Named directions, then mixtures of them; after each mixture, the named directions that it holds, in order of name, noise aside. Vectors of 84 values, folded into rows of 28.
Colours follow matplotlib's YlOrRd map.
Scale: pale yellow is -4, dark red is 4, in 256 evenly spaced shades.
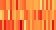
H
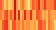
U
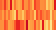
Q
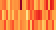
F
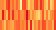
F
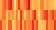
U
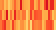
F, Q, U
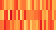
H, Q, U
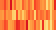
Q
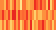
F, H, U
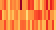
F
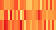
H, U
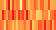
F, Q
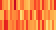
H, Q, U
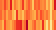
Q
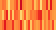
F, H, U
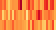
F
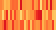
F, H, U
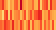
F, H, U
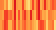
U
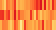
H, U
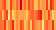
F, H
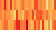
Q
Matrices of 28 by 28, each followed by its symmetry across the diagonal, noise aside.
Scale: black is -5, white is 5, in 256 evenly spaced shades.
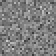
symmetric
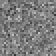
symmetric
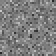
symmetric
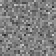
neither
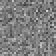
neither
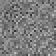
symmetric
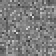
symmetric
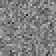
neither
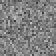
neither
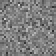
symmetric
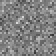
symmetric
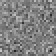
symmetric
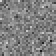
symmetric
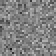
neither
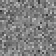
neither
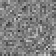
symmetric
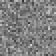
neither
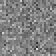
neither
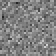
symmetric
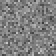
neither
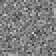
symmetric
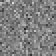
neither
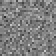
neither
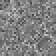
symmetric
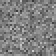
neither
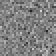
neither
